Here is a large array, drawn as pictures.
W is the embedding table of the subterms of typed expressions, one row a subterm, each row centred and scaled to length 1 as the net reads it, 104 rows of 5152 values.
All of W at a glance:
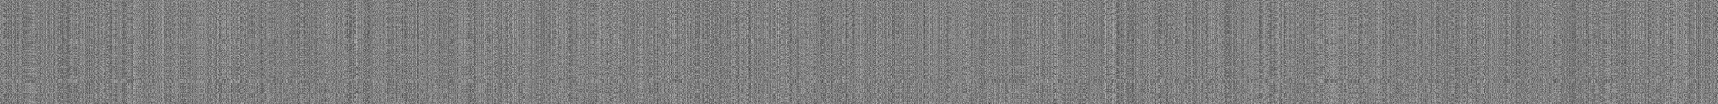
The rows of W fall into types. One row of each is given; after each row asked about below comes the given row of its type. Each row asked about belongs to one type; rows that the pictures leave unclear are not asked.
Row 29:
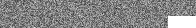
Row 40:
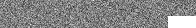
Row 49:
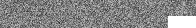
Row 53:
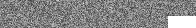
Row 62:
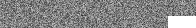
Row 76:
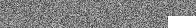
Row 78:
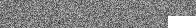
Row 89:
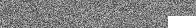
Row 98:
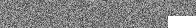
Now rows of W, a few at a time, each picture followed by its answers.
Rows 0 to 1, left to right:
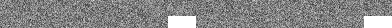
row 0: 49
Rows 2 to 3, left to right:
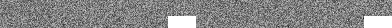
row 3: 98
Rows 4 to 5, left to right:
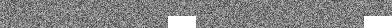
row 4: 62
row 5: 53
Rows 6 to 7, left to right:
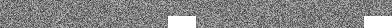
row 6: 78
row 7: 76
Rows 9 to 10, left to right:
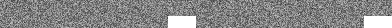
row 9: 49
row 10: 29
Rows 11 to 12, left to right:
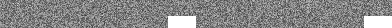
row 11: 62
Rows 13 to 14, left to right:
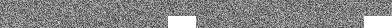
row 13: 76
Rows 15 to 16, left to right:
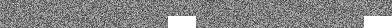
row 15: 62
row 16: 29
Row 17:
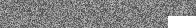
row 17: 49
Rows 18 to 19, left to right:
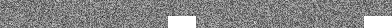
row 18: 76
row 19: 76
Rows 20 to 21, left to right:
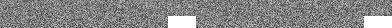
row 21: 76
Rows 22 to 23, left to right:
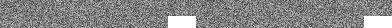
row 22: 76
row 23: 29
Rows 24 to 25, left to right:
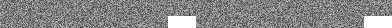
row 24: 62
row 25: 62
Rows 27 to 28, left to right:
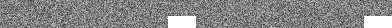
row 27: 53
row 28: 78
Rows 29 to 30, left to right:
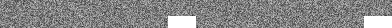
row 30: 76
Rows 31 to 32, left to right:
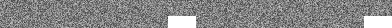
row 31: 49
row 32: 62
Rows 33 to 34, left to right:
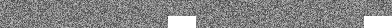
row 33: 49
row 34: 98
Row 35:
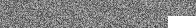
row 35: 29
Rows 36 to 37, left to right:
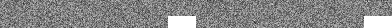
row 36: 29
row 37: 49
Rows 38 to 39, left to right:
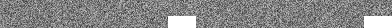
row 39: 40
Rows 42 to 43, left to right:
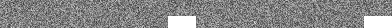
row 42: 40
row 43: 76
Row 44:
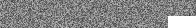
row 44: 62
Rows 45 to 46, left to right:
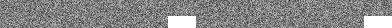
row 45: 76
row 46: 78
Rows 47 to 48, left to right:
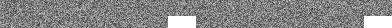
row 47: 62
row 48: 78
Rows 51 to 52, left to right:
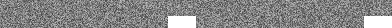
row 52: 76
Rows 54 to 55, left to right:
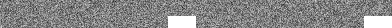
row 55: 49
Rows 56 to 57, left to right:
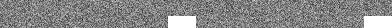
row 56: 78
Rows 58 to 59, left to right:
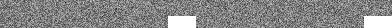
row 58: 78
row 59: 40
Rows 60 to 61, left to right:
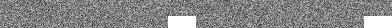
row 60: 98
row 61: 53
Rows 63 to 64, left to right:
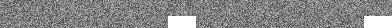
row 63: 78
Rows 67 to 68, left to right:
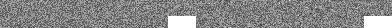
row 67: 89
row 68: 53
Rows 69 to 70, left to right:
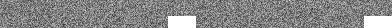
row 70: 78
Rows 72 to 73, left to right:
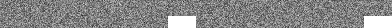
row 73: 53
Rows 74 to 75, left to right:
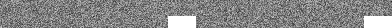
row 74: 89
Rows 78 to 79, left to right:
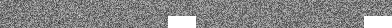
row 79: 40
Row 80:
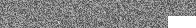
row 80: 76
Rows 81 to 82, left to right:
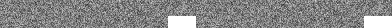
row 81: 49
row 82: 49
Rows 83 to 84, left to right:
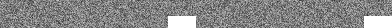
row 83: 53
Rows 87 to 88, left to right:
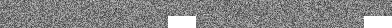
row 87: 78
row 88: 53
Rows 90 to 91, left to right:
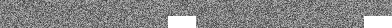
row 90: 98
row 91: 89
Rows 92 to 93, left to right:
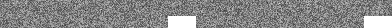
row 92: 53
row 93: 49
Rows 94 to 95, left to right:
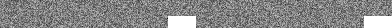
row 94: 29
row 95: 29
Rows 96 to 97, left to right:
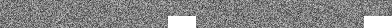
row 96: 78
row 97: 49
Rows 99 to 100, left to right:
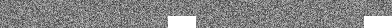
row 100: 98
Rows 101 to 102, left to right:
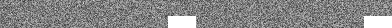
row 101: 78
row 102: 62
